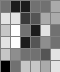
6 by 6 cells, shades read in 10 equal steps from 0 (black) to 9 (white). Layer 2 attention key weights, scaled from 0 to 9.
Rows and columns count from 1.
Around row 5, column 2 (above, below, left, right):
9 4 7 4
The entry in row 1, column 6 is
6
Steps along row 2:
same down up up same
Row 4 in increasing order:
1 3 4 5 8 9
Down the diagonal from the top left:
4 8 4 3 3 8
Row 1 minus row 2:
-4 -7 -1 1 -2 0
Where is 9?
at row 3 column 2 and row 4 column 2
